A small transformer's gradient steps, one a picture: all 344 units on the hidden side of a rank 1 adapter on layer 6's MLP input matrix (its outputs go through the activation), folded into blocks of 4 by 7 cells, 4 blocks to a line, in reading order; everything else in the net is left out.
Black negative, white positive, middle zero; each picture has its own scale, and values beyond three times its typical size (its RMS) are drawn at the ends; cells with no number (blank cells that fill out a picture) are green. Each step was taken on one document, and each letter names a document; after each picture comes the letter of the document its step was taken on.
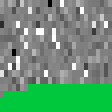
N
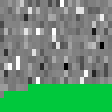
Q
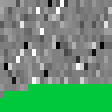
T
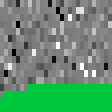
N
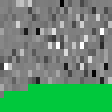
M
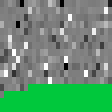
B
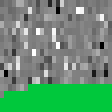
Q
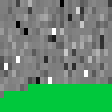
M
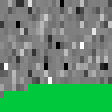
M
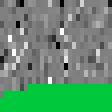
B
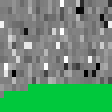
B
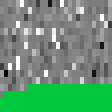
Q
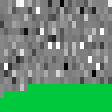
M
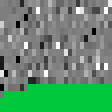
M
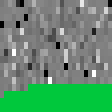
B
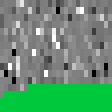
Q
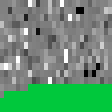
M
